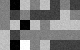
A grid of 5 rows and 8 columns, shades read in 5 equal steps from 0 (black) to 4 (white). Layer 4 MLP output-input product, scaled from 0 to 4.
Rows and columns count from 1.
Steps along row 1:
down up down up down up down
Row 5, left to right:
3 0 4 2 3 1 1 1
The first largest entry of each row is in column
3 7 2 1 3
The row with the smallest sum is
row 2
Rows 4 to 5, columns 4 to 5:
2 2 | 2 3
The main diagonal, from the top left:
2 1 0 2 3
